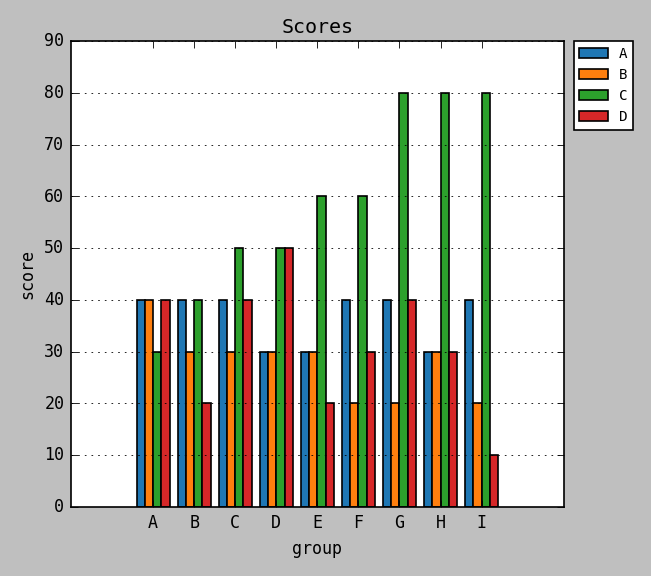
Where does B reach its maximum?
A
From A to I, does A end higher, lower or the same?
the same
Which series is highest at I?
C
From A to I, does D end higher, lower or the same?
lower
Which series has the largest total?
C
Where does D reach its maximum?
D
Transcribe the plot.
Title: Scores
x-axis: group, ticks A B C D E F G H I
y-axis: score, ticks 0 10 20 30 40 50 60 70 80 90
Legend: A, B, C, D
Values:
A: 40 40 40 30 30 40 40 30 40
B: 40 30 30 30 30 20 20 30 20
C: 30 40 50 50 60 60 80 80 80
D: 40 20 40 50 20 30 40 30 10
